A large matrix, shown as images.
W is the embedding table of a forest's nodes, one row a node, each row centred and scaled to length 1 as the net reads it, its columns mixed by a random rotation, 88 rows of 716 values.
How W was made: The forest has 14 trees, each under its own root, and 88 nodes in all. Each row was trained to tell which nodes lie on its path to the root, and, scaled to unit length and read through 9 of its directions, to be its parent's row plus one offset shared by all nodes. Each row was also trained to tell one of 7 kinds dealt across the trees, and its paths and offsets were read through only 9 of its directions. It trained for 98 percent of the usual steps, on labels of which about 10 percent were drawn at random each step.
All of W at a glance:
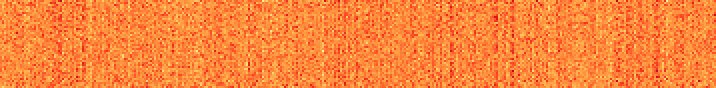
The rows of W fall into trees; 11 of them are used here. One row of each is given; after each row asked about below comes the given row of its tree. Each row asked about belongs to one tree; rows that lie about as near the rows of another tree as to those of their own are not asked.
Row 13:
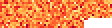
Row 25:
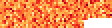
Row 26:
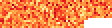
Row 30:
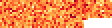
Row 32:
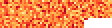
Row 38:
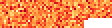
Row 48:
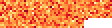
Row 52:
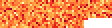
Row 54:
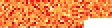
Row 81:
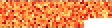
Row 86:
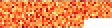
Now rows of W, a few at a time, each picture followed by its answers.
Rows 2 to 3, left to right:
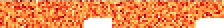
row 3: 86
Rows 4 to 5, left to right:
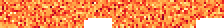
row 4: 48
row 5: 81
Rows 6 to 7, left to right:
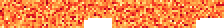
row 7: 52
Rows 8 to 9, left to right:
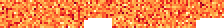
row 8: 48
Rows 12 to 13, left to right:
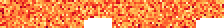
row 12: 81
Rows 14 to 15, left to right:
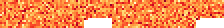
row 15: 32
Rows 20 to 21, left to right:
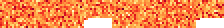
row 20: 13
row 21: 52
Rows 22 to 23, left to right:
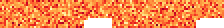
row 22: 54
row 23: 38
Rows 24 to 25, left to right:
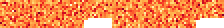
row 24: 13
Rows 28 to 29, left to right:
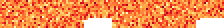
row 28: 81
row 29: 48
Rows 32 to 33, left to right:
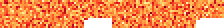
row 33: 13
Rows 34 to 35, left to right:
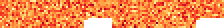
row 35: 86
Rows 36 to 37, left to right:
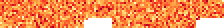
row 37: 32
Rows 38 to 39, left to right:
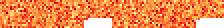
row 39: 38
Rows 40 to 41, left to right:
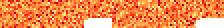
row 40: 54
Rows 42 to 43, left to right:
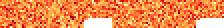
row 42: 30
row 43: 81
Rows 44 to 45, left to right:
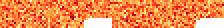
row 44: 30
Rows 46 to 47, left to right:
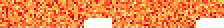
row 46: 48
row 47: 32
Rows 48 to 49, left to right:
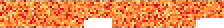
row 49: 86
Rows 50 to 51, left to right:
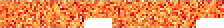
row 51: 48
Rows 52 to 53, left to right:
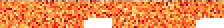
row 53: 86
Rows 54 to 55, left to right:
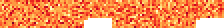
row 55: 30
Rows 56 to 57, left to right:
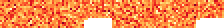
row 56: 54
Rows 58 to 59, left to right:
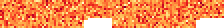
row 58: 30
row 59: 86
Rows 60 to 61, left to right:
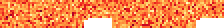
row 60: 81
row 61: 13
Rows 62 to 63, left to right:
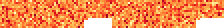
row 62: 48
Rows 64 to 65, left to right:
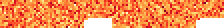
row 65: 48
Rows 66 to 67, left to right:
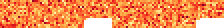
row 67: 30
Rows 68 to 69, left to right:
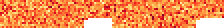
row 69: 81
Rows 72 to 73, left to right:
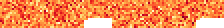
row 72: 26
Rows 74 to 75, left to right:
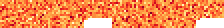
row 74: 30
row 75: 13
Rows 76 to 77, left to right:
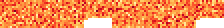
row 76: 30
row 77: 30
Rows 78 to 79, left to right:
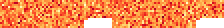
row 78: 38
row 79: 13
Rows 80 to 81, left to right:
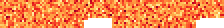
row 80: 25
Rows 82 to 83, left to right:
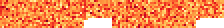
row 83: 13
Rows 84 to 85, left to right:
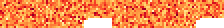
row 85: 13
